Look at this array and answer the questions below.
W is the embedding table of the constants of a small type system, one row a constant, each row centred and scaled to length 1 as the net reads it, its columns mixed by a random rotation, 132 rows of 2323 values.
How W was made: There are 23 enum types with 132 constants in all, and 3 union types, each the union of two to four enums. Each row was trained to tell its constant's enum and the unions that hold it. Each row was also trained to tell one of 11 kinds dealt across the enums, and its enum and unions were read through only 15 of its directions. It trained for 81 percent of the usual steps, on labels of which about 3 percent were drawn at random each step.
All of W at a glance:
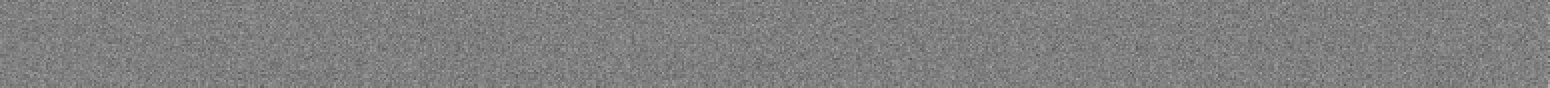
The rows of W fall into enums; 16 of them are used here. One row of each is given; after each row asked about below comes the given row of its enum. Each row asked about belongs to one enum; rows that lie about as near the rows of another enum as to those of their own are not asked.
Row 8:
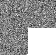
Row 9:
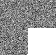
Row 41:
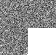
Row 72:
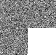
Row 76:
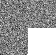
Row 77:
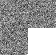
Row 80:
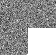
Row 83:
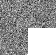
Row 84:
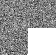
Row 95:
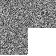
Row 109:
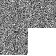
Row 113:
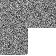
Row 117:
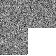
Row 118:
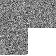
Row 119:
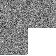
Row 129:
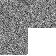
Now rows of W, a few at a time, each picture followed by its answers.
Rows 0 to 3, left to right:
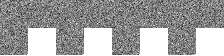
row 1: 80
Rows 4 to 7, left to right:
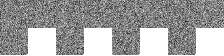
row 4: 8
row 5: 8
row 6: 129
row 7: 72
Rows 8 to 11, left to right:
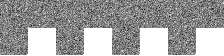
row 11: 113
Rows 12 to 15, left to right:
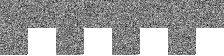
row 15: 84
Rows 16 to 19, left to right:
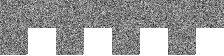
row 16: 129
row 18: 118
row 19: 84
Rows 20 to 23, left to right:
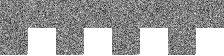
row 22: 113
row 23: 76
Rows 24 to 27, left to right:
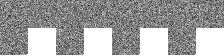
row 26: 76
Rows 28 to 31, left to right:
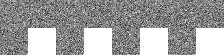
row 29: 9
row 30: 77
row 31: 77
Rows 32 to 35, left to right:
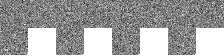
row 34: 8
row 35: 76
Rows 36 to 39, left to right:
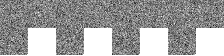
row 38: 109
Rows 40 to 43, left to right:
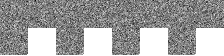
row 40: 80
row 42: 77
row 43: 9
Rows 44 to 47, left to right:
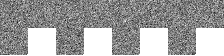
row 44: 117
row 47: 95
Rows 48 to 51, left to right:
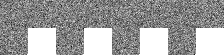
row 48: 76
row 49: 80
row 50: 9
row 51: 72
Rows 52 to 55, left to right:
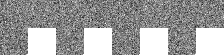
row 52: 118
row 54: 119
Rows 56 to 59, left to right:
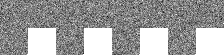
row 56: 80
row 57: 119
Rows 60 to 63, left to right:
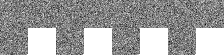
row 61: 95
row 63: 72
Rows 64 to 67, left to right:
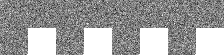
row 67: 72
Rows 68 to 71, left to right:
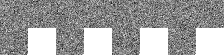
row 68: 84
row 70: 109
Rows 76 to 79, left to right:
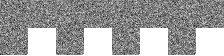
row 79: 109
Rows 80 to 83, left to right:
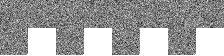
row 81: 84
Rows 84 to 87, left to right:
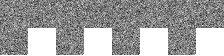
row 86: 117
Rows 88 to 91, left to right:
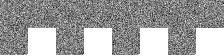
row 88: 77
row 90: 113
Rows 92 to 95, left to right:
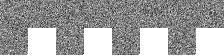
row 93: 119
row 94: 113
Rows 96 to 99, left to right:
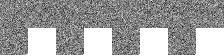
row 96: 113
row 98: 9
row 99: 72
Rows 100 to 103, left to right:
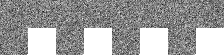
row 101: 77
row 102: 80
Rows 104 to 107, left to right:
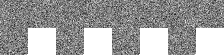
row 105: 119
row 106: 9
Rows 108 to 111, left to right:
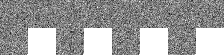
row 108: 80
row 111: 77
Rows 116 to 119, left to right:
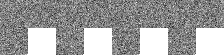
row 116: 113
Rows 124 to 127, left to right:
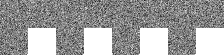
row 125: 8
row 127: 9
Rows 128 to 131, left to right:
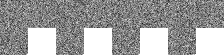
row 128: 8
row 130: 83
